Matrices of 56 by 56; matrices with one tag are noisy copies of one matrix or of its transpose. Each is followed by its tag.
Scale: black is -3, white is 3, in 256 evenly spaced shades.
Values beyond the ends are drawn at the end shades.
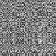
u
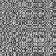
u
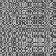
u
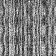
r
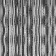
r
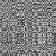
u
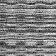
r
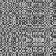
u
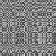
u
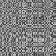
u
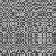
u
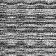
r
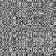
u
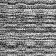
r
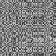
u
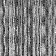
r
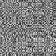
u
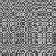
u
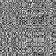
u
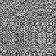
u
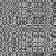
u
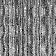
r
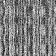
r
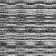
r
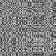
u
